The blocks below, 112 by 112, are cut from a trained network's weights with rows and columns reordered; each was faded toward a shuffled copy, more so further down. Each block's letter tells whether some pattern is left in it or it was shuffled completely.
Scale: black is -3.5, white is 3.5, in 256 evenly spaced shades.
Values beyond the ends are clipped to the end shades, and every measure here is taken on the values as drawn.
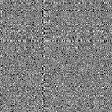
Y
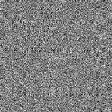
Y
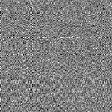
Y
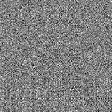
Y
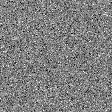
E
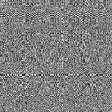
Y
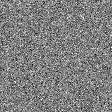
E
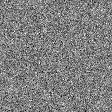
E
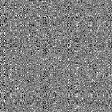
Y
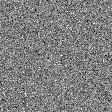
E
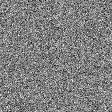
E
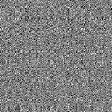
Y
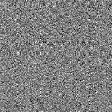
Y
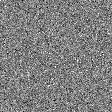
E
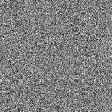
Y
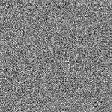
Y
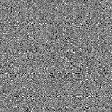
Y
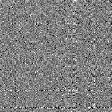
Y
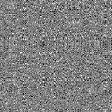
Y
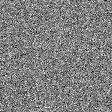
E
